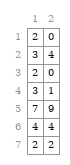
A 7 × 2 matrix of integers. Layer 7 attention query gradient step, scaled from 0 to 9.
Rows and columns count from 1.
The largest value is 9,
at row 5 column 2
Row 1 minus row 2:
-1 -4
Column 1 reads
2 3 2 3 7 4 2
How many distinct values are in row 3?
2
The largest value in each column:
7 9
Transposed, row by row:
2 3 2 3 7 4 2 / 0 4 0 1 9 4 2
